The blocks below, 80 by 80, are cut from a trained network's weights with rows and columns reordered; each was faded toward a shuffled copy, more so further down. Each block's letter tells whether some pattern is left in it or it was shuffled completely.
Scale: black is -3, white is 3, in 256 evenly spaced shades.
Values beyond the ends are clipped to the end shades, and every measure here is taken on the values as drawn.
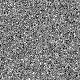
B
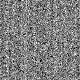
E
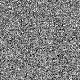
E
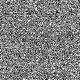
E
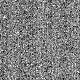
E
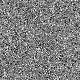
B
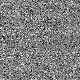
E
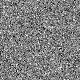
B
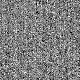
E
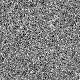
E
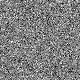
B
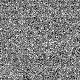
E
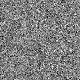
E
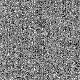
E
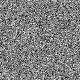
B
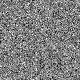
B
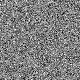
B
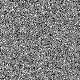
B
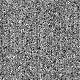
E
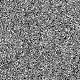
B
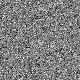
B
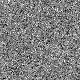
B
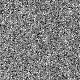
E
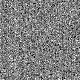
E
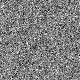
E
